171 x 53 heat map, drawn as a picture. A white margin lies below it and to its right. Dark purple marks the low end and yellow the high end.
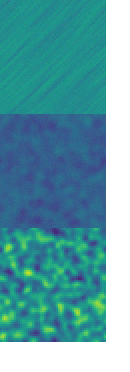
It is made of 3 by 1 panels. Panel 1,1: middling, slanting up to the right, faint in contrast. Panel 2,1: low, blotchy, faint in contrast. Panel 3,1: middling, blotchy, strong in contrast.
